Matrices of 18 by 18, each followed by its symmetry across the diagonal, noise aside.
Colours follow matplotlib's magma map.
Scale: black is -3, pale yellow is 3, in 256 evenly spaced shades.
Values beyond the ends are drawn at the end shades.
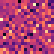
antisymmetric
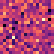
neither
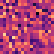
antisymmetric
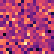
neither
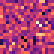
antisymmetric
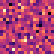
antisymmetric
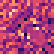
symmetric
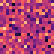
neither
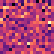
neither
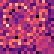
symmetric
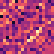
symmetric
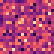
symmetric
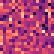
neither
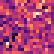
antisymmetric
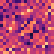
symmetric
